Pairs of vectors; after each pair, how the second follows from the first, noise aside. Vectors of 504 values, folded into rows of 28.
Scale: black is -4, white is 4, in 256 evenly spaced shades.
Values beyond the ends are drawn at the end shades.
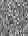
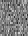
sign-scrambled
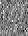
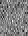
sign-scrambled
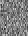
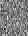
copied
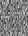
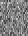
sign-scrambled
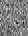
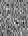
copied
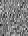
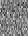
sign-scrambled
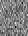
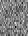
copied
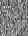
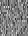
copied
